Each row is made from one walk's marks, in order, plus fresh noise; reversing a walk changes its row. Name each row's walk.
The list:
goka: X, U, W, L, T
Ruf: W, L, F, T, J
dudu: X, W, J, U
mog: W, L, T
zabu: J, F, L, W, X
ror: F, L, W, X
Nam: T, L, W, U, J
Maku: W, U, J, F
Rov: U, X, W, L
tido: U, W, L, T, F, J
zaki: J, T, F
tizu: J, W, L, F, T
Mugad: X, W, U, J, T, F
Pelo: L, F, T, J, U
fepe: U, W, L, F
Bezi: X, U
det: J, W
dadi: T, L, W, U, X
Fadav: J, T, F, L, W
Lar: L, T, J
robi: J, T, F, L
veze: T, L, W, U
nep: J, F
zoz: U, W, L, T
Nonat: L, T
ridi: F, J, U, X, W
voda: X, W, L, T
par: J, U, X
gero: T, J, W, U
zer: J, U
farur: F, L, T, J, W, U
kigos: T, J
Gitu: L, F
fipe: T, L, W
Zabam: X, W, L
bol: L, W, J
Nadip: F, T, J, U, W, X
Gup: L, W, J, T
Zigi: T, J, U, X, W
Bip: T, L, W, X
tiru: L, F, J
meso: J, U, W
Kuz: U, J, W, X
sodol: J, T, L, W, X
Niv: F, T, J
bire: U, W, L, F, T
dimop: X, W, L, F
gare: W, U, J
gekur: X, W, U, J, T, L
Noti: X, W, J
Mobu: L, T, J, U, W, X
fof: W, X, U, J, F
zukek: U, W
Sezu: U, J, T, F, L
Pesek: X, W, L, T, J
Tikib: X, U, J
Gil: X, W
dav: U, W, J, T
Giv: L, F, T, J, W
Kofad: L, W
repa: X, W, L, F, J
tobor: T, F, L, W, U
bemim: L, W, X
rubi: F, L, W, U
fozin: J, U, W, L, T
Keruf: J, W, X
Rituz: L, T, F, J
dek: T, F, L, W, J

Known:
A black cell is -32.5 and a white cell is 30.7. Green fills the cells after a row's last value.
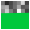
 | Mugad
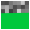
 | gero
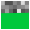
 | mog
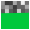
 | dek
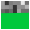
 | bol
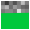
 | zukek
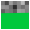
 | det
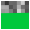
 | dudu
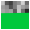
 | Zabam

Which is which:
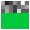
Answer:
Ruf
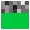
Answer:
tizu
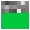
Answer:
zoz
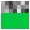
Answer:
voda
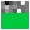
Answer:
bire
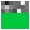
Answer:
tido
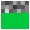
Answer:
Niv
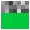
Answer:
Bip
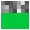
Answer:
gekur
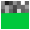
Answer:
farur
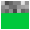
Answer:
Kofad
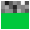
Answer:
zabu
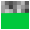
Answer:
Gil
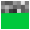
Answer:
Nam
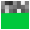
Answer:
tobor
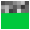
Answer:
Zigi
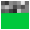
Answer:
fozin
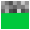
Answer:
fipe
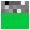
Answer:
fepe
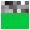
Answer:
ror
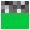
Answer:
Nadip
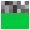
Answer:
Giv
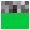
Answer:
sodol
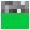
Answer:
veze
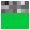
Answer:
gare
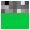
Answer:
Maku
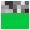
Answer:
dimop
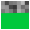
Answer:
Keruf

